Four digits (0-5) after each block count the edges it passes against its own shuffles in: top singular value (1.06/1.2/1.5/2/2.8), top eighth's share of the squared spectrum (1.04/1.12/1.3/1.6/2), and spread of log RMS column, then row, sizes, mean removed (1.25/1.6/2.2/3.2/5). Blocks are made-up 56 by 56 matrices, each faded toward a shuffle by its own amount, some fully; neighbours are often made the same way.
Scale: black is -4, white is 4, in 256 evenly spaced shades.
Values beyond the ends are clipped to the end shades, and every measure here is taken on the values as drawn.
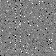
3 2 1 0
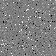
2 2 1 0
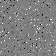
0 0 0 0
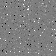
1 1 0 0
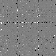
4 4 1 1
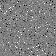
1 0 0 0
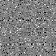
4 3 1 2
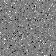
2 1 0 0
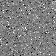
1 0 0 0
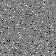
0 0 0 0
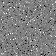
0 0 0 0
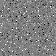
2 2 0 0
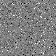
2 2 0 0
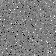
0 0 0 0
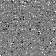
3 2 0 1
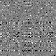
4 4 2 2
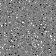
2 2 0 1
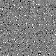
3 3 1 1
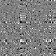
4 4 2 3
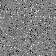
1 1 1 0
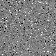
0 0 0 0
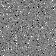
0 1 0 0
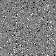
1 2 1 0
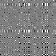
5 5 3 3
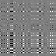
5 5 3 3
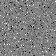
2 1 0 0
